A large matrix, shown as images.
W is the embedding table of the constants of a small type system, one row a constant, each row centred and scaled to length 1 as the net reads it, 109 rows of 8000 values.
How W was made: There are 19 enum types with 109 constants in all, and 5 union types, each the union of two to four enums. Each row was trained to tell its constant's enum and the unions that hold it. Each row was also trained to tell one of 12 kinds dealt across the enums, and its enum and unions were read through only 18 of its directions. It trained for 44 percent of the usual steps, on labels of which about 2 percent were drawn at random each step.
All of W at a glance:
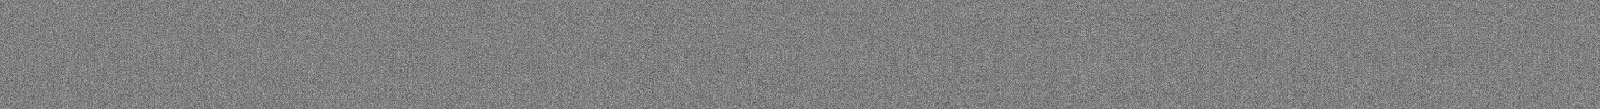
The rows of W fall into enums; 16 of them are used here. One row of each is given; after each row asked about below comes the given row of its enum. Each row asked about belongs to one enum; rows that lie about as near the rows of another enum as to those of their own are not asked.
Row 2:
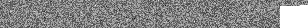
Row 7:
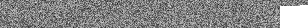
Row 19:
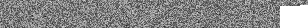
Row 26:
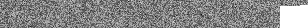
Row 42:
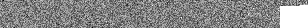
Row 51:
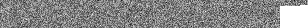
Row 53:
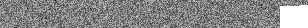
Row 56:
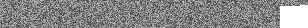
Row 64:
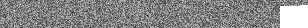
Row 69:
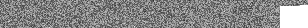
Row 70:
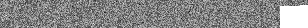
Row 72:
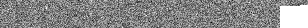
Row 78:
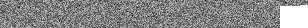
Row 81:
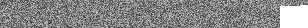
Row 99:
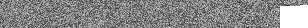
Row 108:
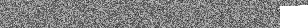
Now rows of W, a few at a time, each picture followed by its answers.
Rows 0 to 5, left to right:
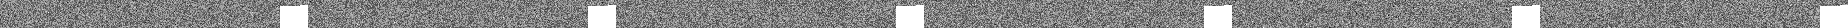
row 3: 64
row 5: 42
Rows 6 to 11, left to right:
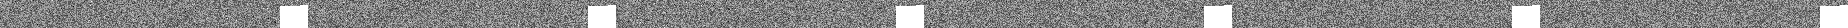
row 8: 69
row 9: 108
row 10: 78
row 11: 26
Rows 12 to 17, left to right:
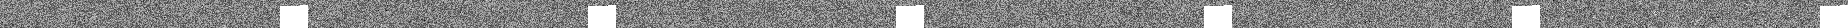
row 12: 108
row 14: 26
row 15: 26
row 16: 99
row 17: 51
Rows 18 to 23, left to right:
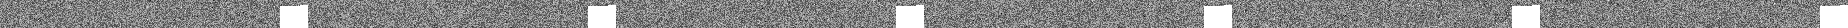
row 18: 19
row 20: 72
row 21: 69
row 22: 56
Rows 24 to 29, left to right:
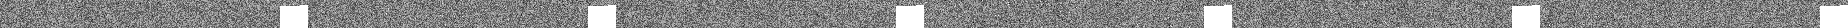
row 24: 26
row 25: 81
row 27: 42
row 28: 99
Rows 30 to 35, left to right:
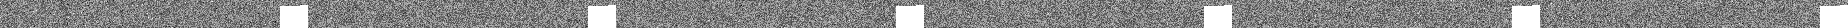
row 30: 81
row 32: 56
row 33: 26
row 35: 69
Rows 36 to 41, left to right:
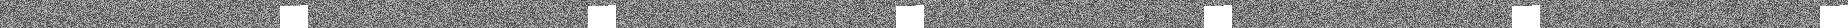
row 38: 69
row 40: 72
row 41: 7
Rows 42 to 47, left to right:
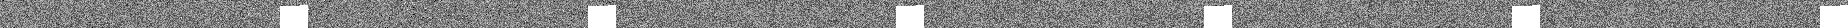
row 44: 64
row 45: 2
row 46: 78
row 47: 78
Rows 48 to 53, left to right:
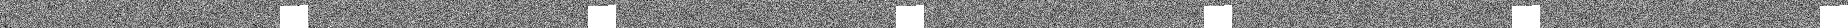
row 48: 51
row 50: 72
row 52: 53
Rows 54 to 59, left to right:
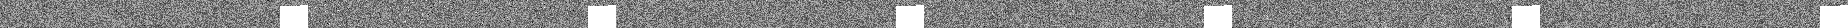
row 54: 26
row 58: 56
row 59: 78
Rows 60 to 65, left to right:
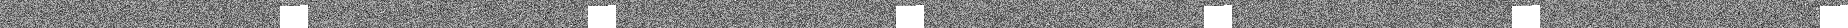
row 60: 56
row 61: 42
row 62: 56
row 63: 7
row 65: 42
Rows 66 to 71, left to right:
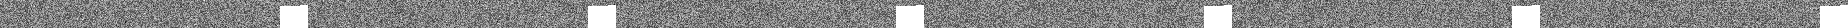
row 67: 51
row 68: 108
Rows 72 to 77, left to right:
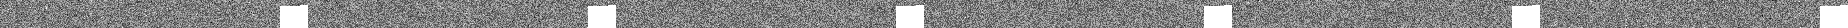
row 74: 108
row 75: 81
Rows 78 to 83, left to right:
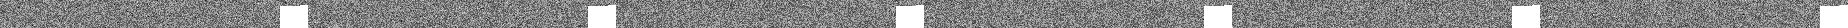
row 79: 99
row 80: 81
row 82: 78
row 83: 7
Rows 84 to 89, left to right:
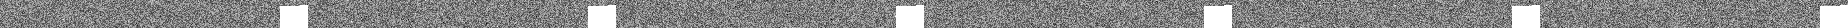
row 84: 108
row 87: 108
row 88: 64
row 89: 51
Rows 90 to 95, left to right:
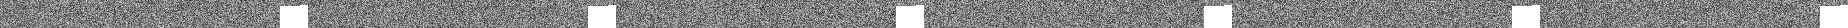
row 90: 72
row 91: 81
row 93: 56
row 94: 51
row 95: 81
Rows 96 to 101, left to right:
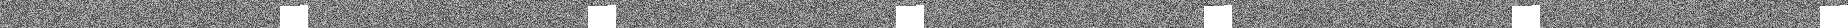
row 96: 72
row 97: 42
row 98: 72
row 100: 7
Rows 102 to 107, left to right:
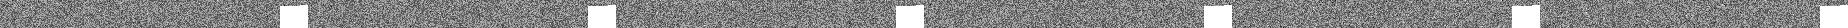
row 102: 78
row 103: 69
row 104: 69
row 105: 99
